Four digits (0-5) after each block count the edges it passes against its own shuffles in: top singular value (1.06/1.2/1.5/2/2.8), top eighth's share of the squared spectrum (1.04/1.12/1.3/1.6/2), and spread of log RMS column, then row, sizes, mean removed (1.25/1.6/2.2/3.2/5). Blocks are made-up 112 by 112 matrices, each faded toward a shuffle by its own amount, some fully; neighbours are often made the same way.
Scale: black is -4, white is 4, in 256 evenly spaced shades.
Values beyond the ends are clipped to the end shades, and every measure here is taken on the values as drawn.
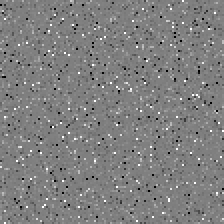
0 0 0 0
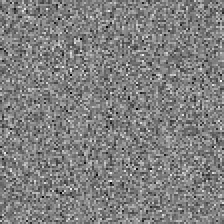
3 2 1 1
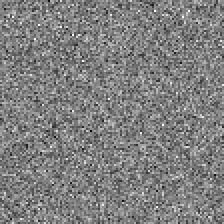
0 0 0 0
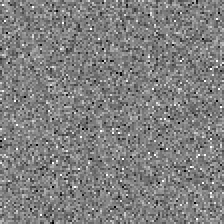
0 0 1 0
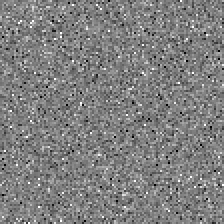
0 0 0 0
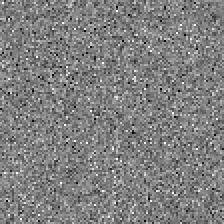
0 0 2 0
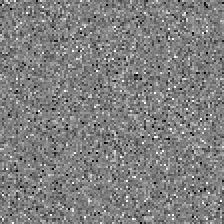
0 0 1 0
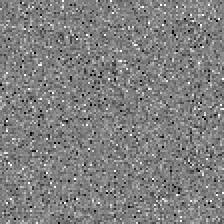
0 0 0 0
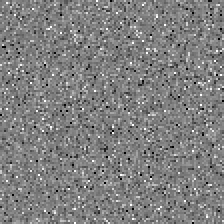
0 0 0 0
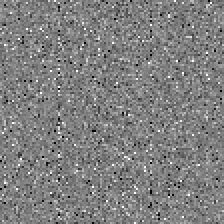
1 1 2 0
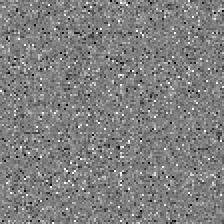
1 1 1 1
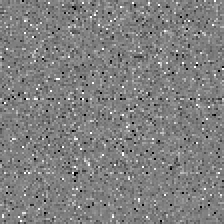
2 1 0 1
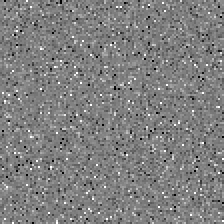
0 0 0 0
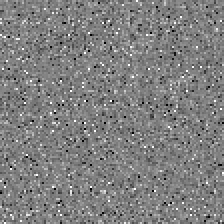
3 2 0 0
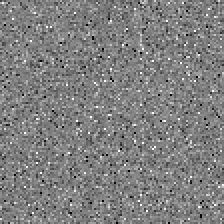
0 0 1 0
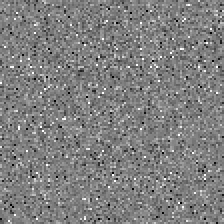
1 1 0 1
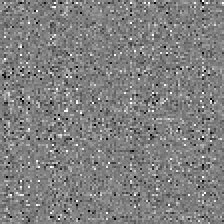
2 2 3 3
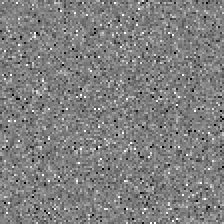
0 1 0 1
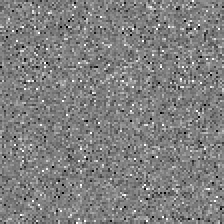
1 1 1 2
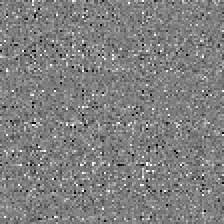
2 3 2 3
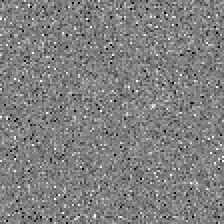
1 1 1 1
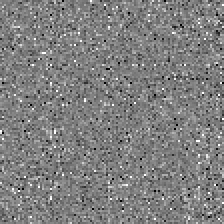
1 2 2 2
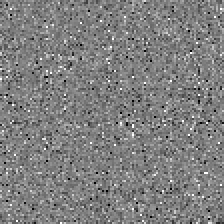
1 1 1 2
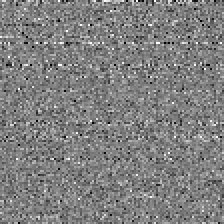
2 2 0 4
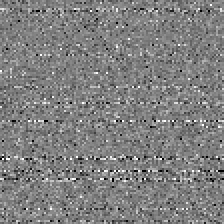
2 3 0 4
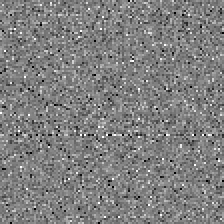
2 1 0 2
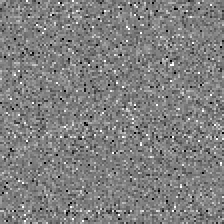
1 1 0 1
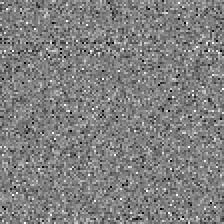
1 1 0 2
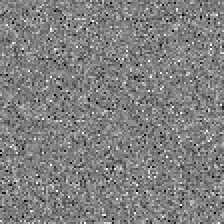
0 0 0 1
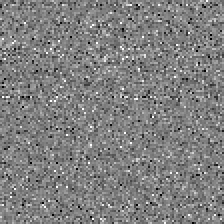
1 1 0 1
